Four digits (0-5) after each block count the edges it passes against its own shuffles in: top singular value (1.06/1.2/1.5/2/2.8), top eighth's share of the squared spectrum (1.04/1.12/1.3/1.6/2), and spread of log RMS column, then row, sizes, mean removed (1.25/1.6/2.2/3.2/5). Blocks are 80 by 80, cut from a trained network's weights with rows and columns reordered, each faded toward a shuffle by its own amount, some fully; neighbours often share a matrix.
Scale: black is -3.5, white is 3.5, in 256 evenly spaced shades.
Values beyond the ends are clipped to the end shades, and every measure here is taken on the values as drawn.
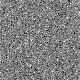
0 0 0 0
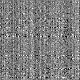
4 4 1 3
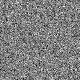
0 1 0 0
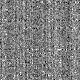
3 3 0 2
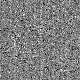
1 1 0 0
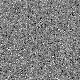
0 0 0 0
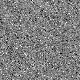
0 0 0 0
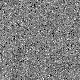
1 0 0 0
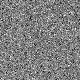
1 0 0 0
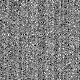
3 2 0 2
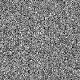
2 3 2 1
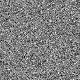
3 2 1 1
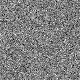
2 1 0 0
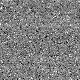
1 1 1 0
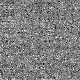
2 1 1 0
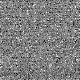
2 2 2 0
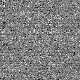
2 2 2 0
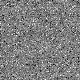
1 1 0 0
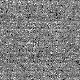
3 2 2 0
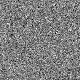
1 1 0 0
